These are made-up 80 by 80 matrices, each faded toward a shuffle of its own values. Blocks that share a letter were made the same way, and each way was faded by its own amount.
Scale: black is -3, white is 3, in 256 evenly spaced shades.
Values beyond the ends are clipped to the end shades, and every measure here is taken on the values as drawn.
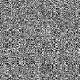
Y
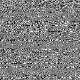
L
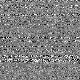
L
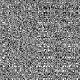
Y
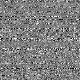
L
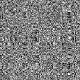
Y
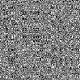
Y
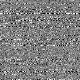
L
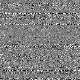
L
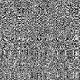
Y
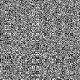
Y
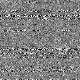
L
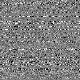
L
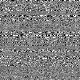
L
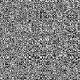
Y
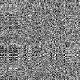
Y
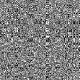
Y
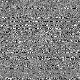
L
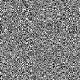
Y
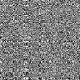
Y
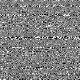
L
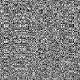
Y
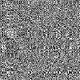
Y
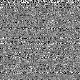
L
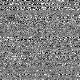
L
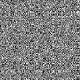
Y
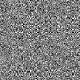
Y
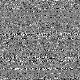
L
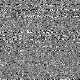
L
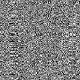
Y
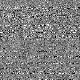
L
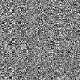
Y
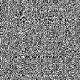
Y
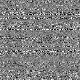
L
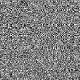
Y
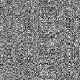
Y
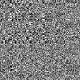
Y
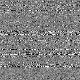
L
